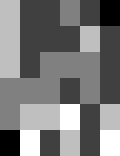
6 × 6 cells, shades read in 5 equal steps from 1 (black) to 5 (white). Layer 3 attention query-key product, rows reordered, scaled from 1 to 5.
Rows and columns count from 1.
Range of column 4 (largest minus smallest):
3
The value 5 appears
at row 5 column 4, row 6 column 2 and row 6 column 6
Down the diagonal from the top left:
4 2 3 2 2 5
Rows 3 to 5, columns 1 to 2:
4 2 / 3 3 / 3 4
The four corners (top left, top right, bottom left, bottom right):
4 1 1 5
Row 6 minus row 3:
-3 3 -1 1 -1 3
